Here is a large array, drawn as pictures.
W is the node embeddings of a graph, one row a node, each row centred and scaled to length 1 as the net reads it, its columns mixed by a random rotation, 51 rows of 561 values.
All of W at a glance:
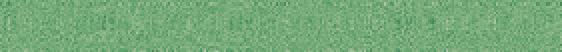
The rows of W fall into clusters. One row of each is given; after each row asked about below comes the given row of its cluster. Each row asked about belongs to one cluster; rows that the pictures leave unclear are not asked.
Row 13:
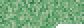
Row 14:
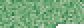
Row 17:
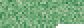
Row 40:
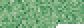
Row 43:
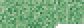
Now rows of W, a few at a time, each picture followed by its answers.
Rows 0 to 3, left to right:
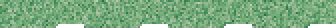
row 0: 13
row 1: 40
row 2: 14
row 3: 14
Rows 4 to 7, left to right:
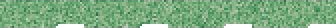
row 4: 14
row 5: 14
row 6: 43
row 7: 13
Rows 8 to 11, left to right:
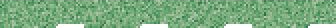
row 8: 13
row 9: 40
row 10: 13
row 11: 14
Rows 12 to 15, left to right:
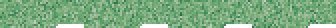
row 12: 17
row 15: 40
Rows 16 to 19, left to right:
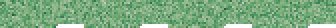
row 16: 14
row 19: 17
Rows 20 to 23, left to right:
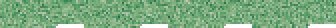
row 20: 17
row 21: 17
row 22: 17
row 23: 17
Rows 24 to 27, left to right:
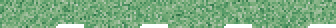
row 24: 13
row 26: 17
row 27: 43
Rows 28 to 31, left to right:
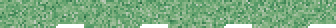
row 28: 17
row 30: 14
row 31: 13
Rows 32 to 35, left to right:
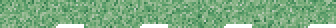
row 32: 13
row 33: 13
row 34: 43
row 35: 40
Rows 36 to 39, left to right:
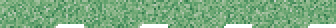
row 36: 43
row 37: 43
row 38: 40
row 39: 40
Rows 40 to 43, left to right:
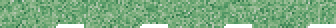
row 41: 13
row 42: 17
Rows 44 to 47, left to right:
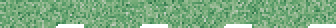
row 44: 14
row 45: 17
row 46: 43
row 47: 13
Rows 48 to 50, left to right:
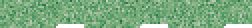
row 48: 17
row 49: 40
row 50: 17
